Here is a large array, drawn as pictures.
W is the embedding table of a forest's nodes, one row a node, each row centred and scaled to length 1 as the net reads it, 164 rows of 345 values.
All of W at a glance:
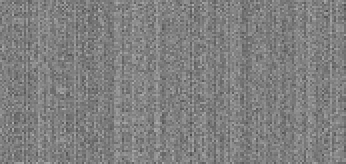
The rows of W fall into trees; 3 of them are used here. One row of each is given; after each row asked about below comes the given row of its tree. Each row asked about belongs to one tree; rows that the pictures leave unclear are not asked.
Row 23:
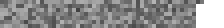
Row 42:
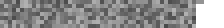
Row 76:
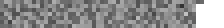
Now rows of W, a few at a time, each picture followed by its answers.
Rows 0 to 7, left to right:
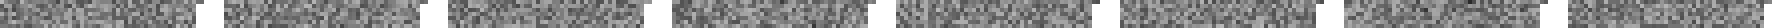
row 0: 42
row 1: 76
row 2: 42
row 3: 42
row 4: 76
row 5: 76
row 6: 23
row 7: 42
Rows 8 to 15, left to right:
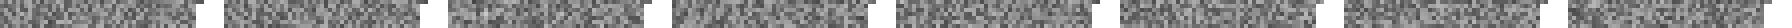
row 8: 76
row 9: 76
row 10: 23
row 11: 23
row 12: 76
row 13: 42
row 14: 42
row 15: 42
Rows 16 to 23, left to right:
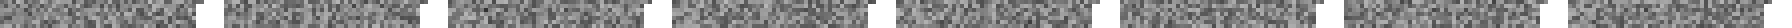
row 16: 23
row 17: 76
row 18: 23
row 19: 23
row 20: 23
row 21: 76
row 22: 42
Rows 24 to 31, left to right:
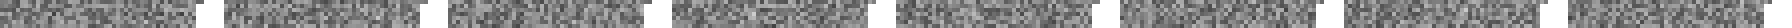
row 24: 42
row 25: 76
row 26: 76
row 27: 42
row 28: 42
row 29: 76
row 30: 76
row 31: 76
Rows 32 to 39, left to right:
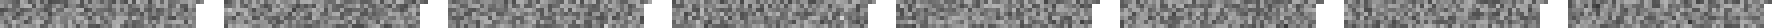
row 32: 42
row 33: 23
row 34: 42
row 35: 76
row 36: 42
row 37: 23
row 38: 76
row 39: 23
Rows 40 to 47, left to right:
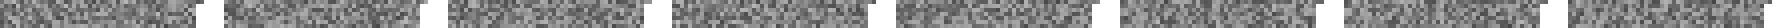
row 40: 76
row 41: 42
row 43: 76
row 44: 42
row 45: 23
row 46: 23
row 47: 23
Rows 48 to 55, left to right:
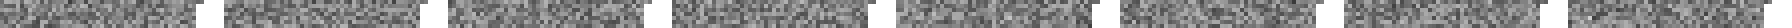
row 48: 76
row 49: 42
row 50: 23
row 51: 76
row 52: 23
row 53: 42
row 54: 42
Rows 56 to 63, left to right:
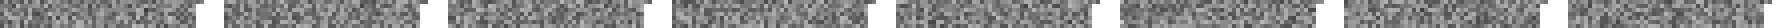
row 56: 76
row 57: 76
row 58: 76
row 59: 76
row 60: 76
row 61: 42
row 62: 23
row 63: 76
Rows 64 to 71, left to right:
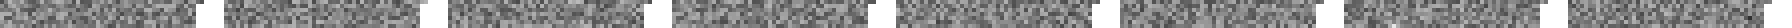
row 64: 23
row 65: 42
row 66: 76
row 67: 23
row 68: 23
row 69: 76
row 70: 42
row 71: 76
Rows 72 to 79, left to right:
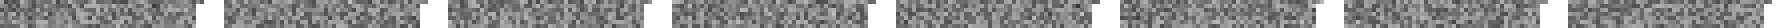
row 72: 42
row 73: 23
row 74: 42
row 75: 76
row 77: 42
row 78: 42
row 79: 42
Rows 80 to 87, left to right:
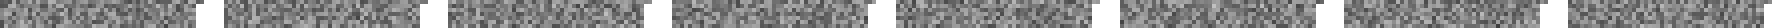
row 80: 23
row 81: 76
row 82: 76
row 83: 42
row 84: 42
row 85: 23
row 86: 42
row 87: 76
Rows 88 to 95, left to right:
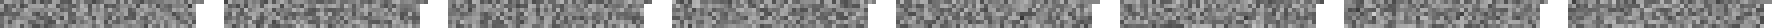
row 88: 76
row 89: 76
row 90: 76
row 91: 42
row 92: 76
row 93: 76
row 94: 42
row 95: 42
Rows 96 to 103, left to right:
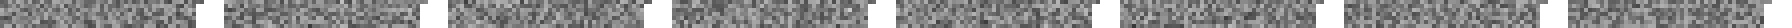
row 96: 23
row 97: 42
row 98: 23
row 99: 42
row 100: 23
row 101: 76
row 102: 76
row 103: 42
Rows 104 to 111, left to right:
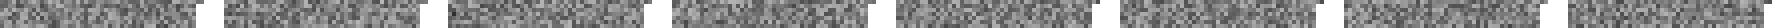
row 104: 23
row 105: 76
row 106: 42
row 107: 23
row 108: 76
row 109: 76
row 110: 23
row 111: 76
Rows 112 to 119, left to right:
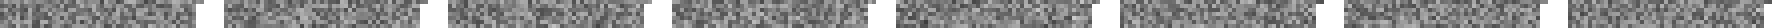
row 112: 76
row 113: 42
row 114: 42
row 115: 42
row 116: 42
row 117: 76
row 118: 42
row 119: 76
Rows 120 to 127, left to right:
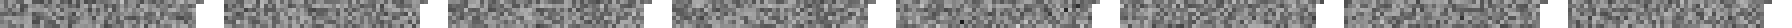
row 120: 76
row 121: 42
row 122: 42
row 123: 42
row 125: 76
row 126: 23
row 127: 76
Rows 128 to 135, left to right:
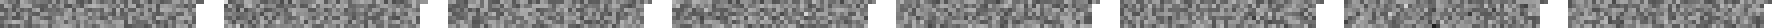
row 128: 42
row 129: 42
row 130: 42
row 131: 42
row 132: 76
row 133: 76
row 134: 23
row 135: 23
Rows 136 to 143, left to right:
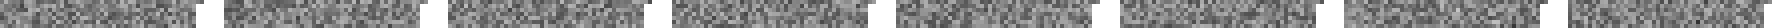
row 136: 76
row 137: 42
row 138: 76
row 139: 76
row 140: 76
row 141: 76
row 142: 23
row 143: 76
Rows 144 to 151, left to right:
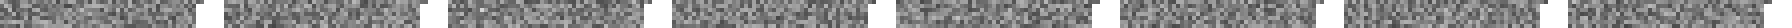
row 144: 42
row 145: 76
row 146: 42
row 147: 76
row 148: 23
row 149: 76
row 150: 76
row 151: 76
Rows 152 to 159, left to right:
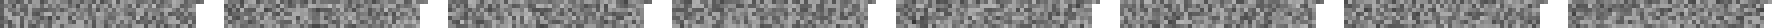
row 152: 76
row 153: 42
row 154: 42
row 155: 42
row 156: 42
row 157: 76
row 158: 76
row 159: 42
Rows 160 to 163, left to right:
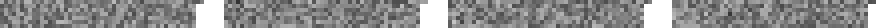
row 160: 76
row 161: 42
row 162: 23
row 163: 23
